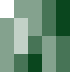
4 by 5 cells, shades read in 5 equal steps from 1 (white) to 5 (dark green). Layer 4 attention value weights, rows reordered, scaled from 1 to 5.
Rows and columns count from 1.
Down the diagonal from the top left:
1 2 4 3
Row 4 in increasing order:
3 3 4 4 5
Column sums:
10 11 15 14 18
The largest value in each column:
3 4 5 4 5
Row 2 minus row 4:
0 -2 -2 1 1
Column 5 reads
5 5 4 4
